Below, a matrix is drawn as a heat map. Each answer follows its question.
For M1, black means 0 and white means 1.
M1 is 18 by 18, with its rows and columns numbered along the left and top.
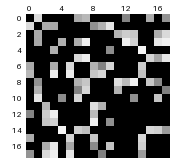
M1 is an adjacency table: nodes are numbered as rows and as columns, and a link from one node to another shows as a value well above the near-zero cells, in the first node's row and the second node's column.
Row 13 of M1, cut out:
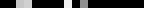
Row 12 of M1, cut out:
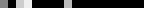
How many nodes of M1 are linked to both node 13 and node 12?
3
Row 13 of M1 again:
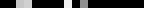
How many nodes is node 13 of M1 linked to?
4
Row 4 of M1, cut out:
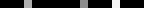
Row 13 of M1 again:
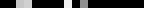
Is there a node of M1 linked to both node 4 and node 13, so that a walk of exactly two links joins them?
yes
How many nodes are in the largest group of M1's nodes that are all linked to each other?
2
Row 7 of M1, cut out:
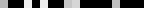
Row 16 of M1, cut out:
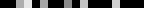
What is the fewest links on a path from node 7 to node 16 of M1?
2
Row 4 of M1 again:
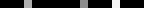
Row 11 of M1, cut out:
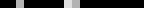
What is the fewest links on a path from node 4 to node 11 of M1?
4
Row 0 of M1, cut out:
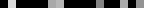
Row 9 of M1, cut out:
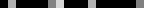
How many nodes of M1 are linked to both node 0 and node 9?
4
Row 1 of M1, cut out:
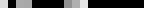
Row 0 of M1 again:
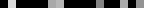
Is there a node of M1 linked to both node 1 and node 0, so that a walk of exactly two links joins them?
no
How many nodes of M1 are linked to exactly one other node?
0
